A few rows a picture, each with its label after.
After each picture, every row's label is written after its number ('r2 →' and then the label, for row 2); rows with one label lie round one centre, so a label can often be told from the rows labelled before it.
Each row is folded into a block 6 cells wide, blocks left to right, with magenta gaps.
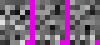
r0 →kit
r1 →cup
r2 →cup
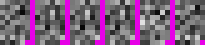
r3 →cup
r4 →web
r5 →web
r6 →web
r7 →kit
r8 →cup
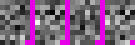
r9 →cup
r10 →kit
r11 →web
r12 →kit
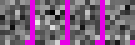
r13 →web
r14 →kit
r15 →web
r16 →cup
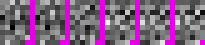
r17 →web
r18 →web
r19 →cup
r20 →kit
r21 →kit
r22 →kit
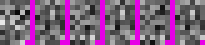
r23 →kit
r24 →web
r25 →cup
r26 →web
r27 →cup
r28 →web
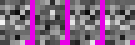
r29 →kit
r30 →web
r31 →kit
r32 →kit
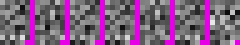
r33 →cup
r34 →web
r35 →cup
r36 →cup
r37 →web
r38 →cup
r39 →kit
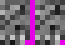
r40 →cup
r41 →cup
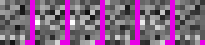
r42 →cup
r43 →kit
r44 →kit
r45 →cup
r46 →kit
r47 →cup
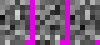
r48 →web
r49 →cup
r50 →web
